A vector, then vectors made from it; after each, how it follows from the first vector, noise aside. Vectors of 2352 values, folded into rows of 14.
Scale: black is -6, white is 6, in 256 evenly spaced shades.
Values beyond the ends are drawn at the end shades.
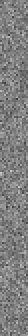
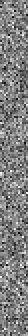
scaled up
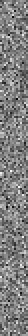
scaled up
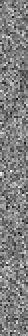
scaled up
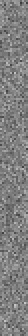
wrapped around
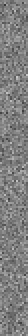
wrapped around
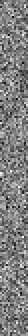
scaled up
